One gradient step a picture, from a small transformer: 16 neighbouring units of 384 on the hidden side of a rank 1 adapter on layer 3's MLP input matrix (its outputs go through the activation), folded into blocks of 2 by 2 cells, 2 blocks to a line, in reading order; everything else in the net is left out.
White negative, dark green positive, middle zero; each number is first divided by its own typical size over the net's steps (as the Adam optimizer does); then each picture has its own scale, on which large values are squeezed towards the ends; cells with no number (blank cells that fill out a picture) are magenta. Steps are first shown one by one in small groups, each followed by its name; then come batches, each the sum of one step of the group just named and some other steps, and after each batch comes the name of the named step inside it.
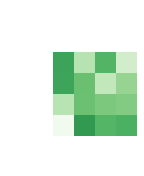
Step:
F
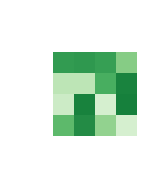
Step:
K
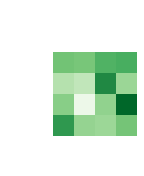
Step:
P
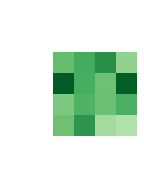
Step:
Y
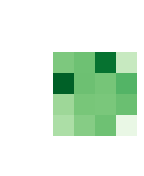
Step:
F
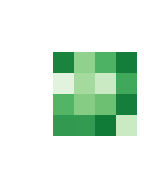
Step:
K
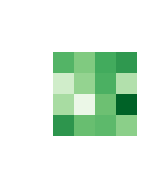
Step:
P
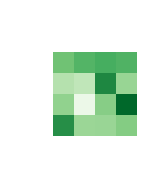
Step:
P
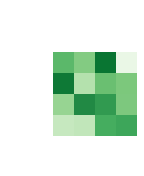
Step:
F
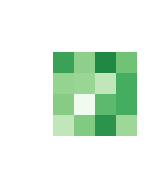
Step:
F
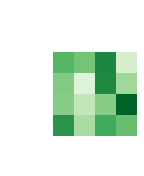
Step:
P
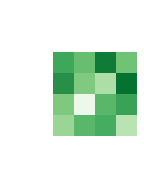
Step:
Y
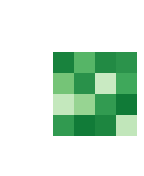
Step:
Y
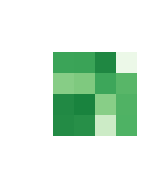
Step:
K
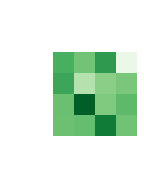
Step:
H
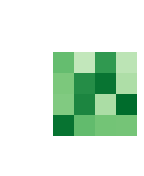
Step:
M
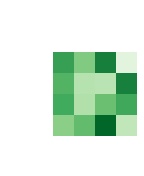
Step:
H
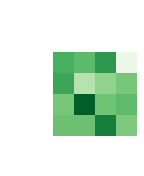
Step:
H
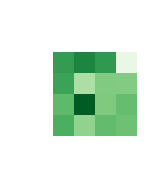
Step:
H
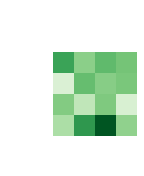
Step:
M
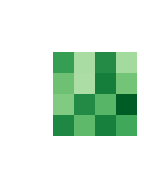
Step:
M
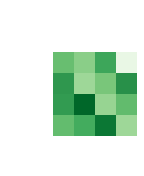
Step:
H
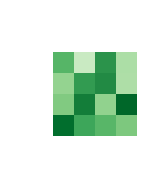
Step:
M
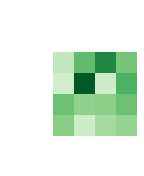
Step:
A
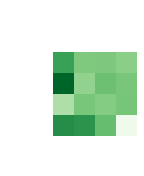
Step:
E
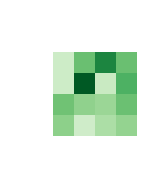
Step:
A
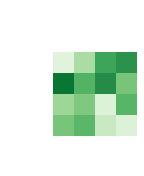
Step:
E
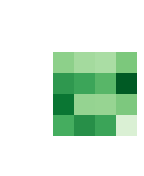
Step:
E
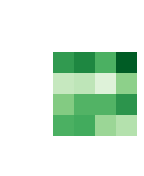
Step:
E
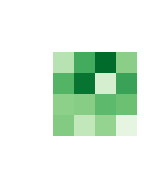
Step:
A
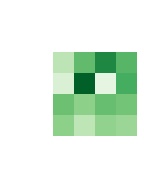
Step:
A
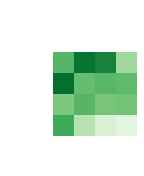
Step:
E
